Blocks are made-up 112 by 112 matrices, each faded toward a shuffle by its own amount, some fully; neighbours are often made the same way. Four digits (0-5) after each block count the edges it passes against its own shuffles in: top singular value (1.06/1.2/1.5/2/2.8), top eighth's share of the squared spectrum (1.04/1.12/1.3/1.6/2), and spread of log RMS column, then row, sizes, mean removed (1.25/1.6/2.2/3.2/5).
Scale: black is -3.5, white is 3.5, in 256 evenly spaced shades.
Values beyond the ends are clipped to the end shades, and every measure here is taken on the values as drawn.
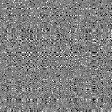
5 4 3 3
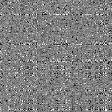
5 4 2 3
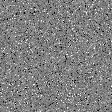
0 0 0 0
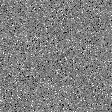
0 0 0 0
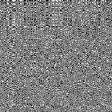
5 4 3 3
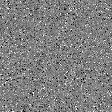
3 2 1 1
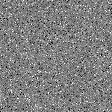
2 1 0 0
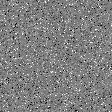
0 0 0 0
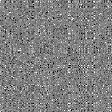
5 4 3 3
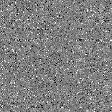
4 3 1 1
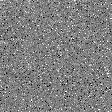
2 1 0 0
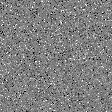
1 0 0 0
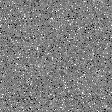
3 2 0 1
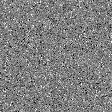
0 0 0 0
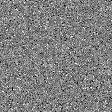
3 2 0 0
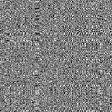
5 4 3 3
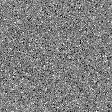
1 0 0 0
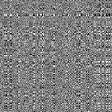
5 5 4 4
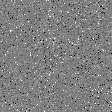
1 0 1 0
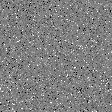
0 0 0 0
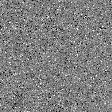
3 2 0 0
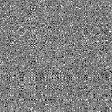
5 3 2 3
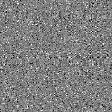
4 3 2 2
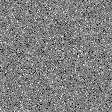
0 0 0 0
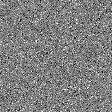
0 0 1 0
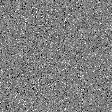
0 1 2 0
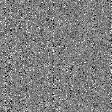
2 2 3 0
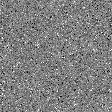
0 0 0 0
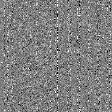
2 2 4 0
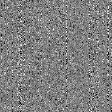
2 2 4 0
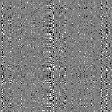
5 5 4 3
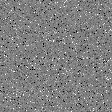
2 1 0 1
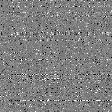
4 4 1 3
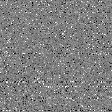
3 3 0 2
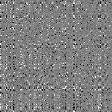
5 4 3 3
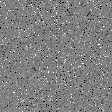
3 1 0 0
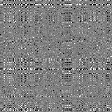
5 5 3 4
